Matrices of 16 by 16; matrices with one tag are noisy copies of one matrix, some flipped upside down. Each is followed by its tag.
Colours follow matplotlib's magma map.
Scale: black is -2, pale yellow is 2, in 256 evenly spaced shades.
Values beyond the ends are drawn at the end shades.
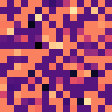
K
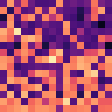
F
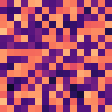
K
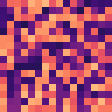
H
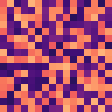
K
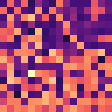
F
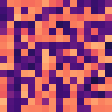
H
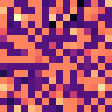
K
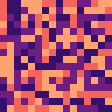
H
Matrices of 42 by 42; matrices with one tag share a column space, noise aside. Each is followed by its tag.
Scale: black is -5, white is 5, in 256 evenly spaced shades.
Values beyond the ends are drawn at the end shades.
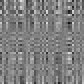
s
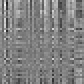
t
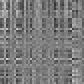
t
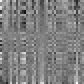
s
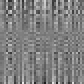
s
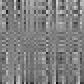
s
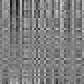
t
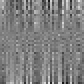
s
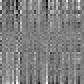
s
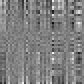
s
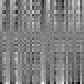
s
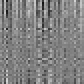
t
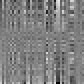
s
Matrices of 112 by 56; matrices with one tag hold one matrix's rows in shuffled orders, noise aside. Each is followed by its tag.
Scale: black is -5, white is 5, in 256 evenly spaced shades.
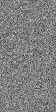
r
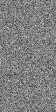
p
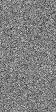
r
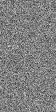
p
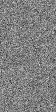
r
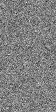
p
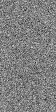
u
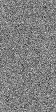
u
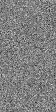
r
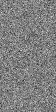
r
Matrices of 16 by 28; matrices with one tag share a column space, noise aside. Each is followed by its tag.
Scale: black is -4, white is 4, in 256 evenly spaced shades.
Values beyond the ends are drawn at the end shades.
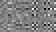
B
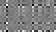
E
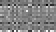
E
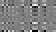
E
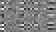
B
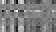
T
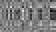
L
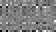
E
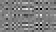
B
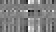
T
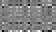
E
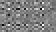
B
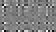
E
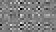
B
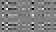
B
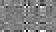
E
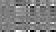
E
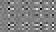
B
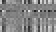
T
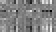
T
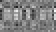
L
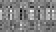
L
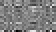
E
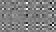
B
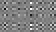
B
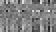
T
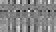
T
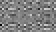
B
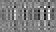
L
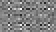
B
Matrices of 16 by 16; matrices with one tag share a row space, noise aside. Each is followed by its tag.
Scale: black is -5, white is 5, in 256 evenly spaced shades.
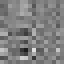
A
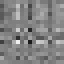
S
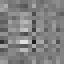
A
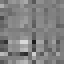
A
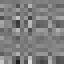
S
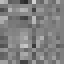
A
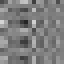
A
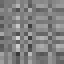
S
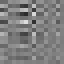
A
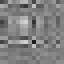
A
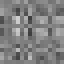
S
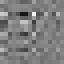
A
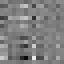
A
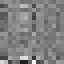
A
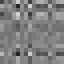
S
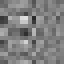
A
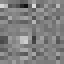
A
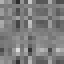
S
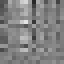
A
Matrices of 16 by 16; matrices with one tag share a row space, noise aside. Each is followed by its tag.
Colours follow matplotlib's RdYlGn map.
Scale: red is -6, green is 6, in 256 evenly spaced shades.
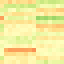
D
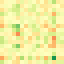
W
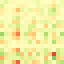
W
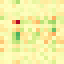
W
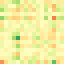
W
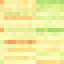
D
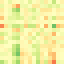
W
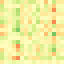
W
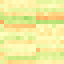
D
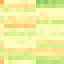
D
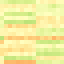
D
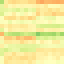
D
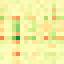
W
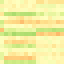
D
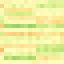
D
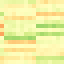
D
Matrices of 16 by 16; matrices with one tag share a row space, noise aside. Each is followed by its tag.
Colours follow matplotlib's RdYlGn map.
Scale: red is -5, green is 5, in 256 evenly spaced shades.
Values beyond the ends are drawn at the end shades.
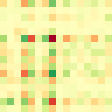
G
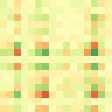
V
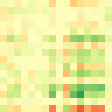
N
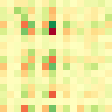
G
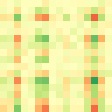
V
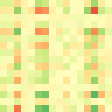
V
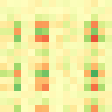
V
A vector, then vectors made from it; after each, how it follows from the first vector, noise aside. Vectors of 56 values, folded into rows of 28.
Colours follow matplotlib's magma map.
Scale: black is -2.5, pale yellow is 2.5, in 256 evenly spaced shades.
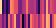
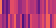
shrunk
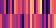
wrapped around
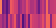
shrunk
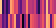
copied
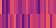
shrunk
